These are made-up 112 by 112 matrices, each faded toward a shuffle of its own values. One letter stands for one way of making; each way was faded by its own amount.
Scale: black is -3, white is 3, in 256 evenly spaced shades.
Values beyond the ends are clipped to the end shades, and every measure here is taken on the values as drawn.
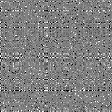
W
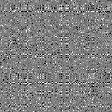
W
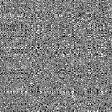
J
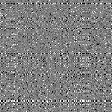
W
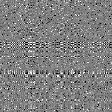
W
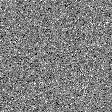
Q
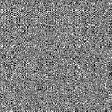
J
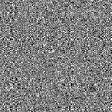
J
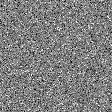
Q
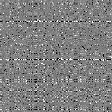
W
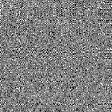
J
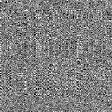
J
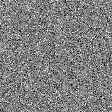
Q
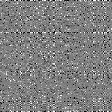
W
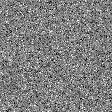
Q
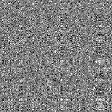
J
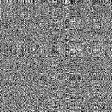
J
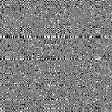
W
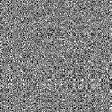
J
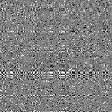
W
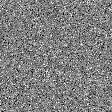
Q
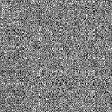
J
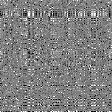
W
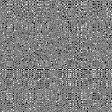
W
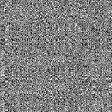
J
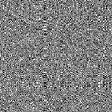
J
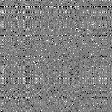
W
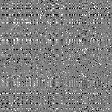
W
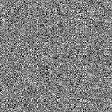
J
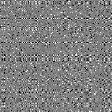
W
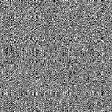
J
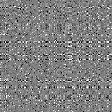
W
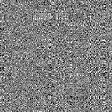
J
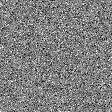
Q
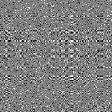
W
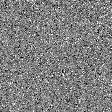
Q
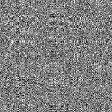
J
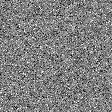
Q
